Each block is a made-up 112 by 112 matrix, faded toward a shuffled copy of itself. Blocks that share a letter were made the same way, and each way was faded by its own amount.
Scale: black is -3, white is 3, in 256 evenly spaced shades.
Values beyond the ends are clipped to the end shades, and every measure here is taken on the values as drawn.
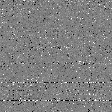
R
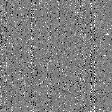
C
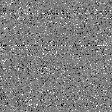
R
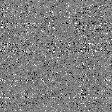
R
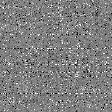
R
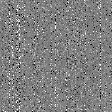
C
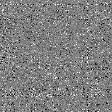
R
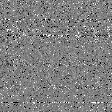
R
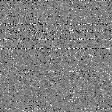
R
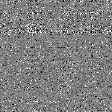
R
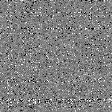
R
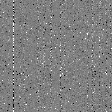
C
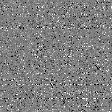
R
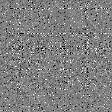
R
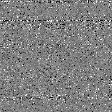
R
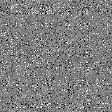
R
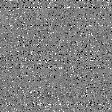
R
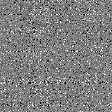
R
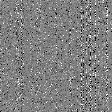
C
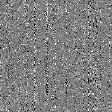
C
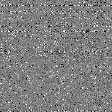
R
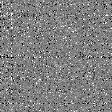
R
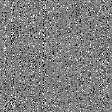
C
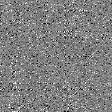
R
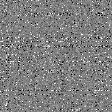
R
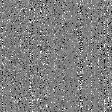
C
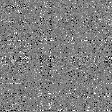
R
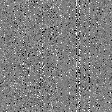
C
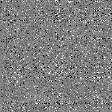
R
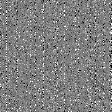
C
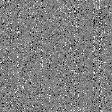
C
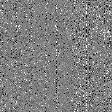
C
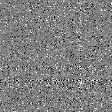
R
